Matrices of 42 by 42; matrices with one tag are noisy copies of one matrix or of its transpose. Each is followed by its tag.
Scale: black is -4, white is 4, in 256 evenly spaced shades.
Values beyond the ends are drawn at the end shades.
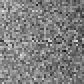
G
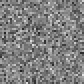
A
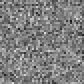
A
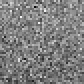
G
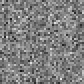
A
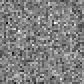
A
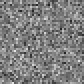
A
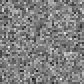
A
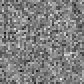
A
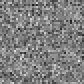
A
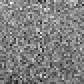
G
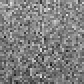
G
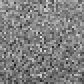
G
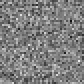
A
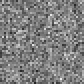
A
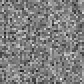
A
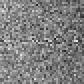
G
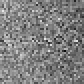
G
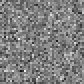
A
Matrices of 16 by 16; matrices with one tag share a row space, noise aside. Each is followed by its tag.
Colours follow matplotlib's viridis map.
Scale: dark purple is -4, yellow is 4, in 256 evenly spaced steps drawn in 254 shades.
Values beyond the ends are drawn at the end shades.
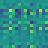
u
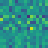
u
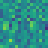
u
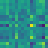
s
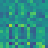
s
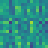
u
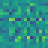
u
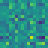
s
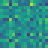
u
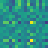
u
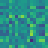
s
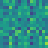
u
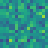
s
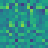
s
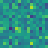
u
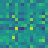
s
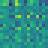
u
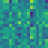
u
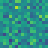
u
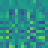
s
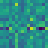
s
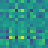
s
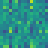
u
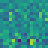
u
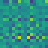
u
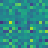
u
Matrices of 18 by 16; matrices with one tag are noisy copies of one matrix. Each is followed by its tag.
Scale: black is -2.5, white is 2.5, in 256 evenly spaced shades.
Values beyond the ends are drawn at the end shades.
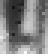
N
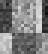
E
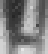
N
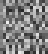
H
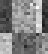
E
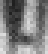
N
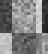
E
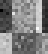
E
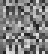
H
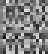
H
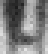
N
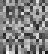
H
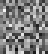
H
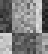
E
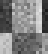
E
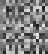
H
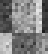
E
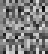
H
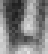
N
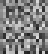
H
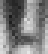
N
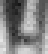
N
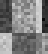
E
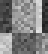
E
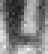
N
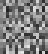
H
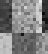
E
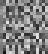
H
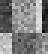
E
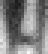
N
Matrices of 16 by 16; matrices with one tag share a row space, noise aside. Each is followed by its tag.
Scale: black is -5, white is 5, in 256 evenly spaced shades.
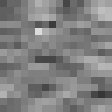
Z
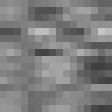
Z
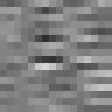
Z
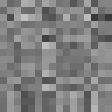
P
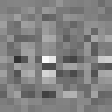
P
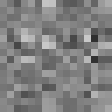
P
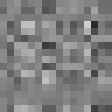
P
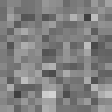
P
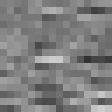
Z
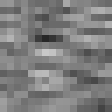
Z
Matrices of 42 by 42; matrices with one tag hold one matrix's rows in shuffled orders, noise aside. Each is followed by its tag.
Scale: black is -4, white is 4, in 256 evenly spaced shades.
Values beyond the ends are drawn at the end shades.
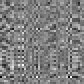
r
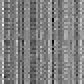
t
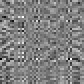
r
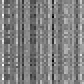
t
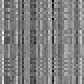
t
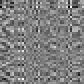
r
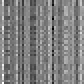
t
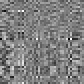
r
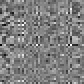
r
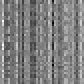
t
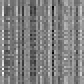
t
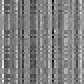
t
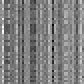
t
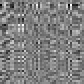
r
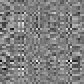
r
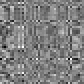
r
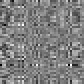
r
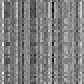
t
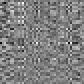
r
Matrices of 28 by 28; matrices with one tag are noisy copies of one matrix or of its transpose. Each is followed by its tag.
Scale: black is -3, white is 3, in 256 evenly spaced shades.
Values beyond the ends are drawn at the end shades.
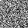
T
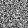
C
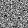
C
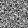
C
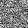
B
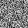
B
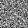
C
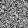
C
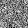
B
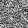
B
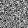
C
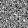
C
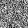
B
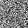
T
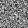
C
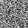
T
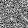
B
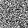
T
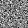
C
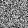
C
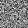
C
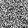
T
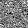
B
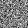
C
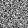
C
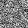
B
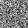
T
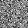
C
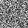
T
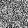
B
